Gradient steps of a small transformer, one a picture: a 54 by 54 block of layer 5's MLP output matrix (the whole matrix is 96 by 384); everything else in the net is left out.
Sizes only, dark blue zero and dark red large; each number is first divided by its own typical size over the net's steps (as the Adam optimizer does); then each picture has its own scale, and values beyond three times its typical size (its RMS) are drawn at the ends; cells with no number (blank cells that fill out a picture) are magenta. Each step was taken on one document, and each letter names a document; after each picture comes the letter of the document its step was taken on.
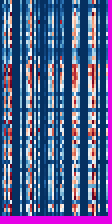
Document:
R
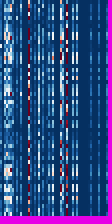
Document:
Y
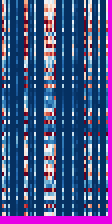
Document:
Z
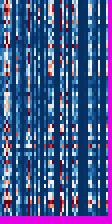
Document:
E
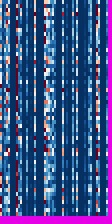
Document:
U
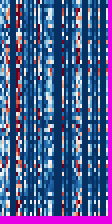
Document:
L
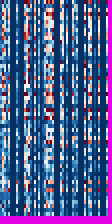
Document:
E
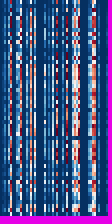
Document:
R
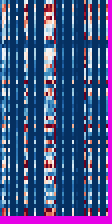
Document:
Z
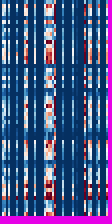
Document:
Z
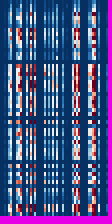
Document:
R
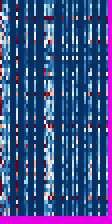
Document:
U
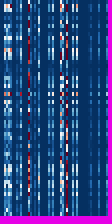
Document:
Y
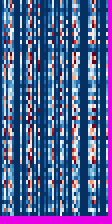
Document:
R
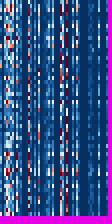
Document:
Y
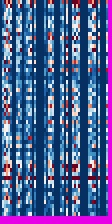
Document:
E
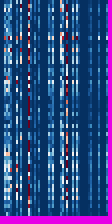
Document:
Y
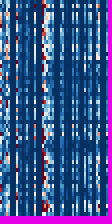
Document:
U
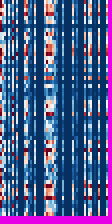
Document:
Z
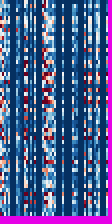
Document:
E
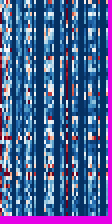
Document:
E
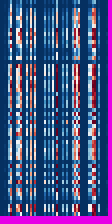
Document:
R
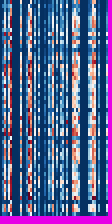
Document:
R
